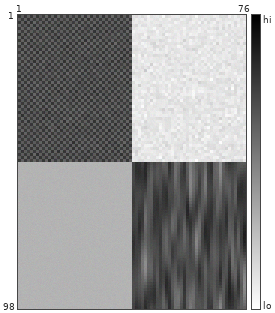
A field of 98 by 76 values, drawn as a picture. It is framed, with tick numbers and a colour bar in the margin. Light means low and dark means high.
It is made of 2 by 2 panels. Panel 1,1: high, checkered. Panel 1,2: very low, fine-grained, faint in contrast. Panel 2,1: low, flat. Panel 2,2: high, streaked downward.
